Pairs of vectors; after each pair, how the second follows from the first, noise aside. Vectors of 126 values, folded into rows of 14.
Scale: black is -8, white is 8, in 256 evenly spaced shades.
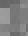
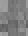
wrapped around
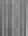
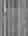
wrapped around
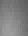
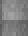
wrapped around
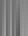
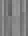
wrapped around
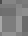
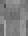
wrapped around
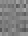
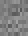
wrapped around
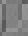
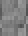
wrapped around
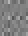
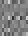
scaled up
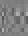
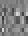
scaled up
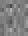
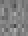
wrapped around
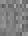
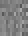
wrapped around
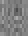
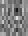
scaled up
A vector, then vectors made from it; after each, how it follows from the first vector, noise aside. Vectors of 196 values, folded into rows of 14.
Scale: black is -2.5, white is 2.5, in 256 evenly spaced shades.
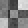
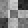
negated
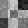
negated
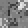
partly zeroed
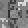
partly zeroed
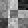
negated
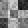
negated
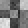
reversed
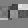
partly zeroed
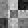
negated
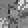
partly zeroed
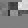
partly zeroed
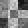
negated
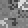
partly zeroed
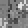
partly zeroed
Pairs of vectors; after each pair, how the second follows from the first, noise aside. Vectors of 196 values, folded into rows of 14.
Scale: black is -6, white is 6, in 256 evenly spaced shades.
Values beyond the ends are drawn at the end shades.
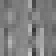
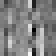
scaled up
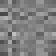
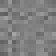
shrunk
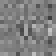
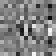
scaled up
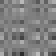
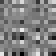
scaled up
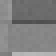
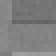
shrunk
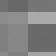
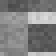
scaled up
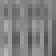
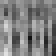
scaled up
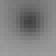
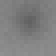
shrunk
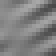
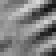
scaled up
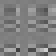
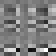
scaled up
